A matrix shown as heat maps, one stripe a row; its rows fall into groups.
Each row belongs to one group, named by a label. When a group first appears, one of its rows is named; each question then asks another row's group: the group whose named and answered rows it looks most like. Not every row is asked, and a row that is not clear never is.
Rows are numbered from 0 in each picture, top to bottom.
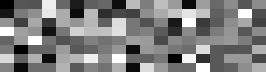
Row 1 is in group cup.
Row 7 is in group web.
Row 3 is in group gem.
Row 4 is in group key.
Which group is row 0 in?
cup
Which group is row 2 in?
gem
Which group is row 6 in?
gem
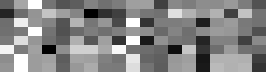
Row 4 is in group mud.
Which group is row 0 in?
key
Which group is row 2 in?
mud
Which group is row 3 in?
key
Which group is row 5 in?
gem
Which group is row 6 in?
mud
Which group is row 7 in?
mud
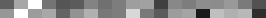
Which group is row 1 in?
mud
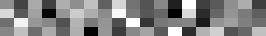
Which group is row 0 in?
gem
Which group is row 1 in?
gem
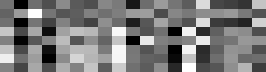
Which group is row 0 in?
web
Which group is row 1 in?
key
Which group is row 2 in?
web
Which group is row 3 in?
gem
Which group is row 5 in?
gem
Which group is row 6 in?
gem
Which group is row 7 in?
gem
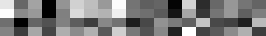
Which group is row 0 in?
gem
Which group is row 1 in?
gem
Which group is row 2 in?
web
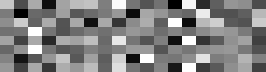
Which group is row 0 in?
gem
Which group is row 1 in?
web
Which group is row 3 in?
key
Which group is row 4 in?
gem
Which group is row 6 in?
web
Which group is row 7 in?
gem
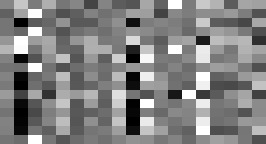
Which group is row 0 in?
cup
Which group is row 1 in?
key
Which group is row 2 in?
web
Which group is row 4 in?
mud
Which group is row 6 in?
web
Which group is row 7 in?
key
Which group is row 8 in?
web
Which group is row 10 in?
gem
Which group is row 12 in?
web
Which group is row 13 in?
web
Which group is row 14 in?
web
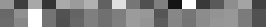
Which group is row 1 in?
key
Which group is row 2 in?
key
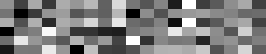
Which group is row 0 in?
gem
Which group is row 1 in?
web
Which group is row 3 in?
cup
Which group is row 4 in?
mud
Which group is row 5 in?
cup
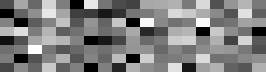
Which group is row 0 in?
cup
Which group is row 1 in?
cup
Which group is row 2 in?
web
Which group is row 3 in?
mud
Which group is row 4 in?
cup
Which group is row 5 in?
key
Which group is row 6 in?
web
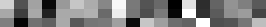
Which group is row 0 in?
gem
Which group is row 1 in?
gem
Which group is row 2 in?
web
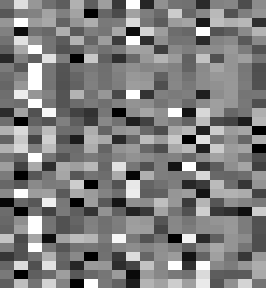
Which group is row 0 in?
mud
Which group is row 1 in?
cup
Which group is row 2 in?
mud
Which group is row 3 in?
web
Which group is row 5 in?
key
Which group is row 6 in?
cup
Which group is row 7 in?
key
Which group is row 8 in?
key
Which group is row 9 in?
key
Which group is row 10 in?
mud
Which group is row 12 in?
cup
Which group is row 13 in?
web
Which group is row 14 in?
mud
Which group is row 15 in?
cup
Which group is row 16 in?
mud
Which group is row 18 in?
gem
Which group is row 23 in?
web
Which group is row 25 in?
key
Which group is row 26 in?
gem
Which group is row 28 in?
cup
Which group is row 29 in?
cup
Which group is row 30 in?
web
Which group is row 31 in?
cup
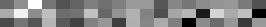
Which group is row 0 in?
key
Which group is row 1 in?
mud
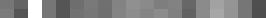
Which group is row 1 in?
key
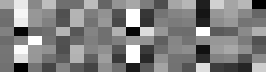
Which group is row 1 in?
mud
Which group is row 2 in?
mud
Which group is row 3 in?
web
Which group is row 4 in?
key
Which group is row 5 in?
mud
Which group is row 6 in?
mud
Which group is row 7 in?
web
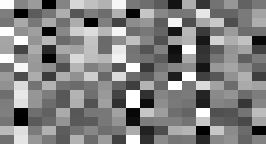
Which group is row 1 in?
web
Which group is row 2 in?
cup
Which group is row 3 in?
gem
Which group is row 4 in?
mud
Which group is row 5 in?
gem
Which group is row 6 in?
gem
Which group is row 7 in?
mud
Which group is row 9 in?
cup
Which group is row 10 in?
mud
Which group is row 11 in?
mud
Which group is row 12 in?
web
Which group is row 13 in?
web
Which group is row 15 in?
mud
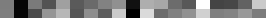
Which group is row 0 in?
web
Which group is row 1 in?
web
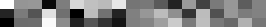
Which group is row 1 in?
cup
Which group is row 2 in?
cup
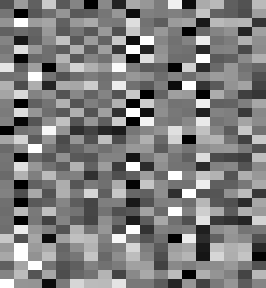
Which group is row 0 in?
cup
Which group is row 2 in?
mud
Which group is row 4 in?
web
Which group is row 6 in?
web
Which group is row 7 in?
gem
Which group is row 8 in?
key
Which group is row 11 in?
web
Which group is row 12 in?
mud
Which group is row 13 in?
web
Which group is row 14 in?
cup
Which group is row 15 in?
cup
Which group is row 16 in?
key
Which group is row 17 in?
web
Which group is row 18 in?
mud
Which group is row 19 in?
cup
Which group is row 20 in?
web
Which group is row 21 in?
gem
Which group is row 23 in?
cup
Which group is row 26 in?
gem
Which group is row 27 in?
mud
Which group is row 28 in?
mud
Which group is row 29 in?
key
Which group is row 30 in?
cup
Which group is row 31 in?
gem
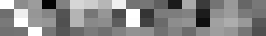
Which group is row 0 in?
gem
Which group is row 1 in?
mud
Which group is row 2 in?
mud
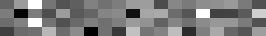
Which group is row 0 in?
key
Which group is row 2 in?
key
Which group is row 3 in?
cup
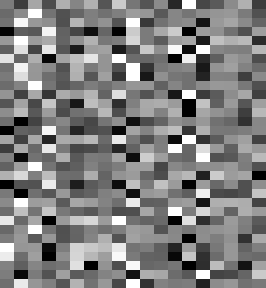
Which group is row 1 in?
key
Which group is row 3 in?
cup
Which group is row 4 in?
mud
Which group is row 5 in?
cup
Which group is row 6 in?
gem
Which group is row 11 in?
cup
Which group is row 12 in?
cup
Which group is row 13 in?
web
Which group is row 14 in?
cup
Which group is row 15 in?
gem
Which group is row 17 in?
web
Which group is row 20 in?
cup
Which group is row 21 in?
web
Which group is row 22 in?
mud
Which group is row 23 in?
cup
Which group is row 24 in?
gem
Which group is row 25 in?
key
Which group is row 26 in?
cup
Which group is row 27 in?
gem
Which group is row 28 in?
gem
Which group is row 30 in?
web
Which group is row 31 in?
mud
